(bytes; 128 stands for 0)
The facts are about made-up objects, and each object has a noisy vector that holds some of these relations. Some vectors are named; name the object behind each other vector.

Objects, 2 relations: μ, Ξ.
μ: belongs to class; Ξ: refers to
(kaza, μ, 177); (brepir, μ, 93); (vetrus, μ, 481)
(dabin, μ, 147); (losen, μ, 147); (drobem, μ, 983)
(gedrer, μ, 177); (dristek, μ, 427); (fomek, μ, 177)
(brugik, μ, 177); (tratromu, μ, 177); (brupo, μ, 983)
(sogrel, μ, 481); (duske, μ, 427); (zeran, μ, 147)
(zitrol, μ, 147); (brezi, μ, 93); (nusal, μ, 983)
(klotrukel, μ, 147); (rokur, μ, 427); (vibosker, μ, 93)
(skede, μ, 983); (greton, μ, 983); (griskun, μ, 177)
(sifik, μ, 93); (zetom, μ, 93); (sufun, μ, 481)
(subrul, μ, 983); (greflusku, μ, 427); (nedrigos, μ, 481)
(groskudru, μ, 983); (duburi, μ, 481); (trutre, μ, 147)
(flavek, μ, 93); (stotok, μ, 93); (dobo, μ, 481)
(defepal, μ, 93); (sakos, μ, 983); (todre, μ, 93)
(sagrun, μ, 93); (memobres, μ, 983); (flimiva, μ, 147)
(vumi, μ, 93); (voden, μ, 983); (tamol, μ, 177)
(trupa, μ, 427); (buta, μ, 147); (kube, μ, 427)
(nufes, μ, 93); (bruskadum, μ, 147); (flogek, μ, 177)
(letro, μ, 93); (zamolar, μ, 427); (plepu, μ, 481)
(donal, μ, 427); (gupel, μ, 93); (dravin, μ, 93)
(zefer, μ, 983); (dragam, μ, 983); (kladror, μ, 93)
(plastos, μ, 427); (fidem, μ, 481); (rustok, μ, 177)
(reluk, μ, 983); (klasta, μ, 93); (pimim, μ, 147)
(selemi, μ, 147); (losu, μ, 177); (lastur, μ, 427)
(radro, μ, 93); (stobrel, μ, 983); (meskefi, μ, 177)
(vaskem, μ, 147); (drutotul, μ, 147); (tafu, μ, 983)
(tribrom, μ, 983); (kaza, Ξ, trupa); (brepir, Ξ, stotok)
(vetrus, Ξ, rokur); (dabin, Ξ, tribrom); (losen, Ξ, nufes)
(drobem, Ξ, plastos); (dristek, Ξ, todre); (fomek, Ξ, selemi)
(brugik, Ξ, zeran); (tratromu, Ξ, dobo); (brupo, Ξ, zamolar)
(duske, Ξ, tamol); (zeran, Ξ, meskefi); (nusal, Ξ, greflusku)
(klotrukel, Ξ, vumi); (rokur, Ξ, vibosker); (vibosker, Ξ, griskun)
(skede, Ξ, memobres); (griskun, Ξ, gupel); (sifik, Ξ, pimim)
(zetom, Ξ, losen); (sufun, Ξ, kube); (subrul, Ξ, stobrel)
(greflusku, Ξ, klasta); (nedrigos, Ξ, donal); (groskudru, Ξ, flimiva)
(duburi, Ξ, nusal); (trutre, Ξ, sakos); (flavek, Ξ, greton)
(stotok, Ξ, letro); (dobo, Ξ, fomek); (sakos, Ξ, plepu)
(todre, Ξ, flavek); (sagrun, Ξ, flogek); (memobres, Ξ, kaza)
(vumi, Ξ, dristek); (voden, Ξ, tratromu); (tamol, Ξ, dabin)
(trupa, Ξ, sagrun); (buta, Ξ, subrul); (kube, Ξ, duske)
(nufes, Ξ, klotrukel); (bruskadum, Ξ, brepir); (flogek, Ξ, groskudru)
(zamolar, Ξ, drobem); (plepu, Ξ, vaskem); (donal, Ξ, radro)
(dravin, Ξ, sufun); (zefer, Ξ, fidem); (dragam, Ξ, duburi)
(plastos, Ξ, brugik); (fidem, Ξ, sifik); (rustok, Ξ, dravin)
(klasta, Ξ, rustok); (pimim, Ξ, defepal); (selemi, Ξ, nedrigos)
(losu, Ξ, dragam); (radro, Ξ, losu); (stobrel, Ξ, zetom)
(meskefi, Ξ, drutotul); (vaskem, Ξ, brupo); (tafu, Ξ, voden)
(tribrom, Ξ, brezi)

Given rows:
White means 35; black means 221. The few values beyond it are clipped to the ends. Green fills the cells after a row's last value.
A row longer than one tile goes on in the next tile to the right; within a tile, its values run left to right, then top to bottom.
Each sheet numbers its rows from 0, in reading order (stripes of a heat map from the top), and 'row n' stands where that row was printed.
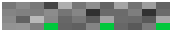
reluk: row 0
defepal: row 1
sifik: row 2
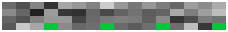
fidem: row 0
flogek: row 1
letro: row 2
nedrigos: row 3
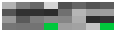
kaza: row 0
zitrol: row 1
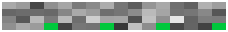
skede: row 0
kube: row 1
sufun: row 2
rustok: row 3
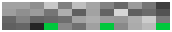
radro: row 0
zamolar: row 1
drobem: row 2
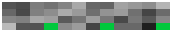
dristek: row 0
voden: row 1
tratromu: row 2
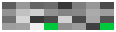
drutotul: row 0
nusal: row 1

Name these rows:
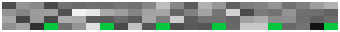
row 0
dragam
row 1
dabin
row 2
duburi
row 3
dravin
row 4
plepu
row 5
losu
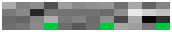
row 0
rokur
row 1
kladror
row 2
selemi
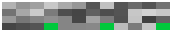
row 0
klasta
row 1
trupa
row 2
buta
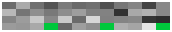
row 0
sakos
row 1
tribrom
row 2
flimiva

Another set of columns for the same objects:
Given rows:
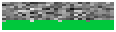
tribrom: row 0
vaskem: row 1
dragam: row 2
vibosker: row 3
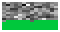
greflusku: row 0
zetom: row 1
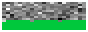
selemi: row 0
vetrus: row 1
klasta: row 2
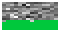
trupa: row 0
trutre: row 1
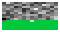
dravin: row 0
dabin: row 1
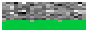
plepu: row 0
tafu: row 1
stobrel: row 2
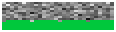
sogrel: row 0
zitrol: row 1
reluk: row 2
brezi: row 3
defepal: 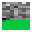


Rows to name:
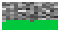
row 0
sakos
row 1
vumi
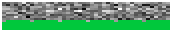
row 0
zamolar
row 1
voden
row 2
brupo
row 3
memobres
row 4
fomek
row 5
brugik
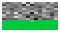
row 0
lastur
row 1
gedrer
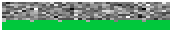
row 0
klotrukel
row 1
donal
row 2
nusal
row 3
groskudru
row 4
plastos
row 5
nedrigos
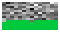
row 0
losen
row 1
dobo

